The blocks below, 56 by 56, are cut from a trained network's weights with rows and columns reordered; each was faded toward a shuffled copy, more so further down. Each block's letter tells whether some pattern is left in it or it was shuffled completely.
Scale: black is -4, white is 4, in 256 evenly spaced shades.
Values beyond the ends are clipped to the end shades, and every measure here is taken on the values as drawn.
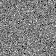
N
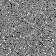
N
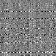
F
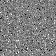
N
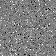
N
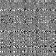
F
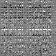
F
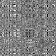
F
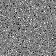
N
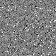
N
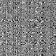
F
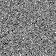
N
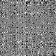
F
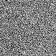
N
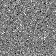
N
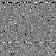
F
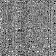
F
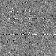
F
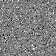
N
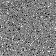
N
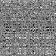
F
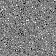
N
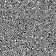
N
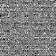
F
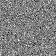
N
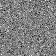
N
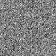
F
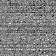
F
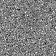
N
